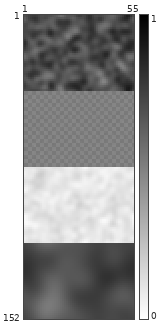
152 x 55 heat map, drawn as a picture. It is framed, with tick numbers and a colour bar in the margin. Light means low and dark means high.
The table splits into 4 rows of 1 panel. Panel 1,1: high, blotchy. Panel 2,1: middling, checkered, faint in contrast. Panel 3,1: very low, blotchy, faint in contrast. Panel 4,1: high, smooth.
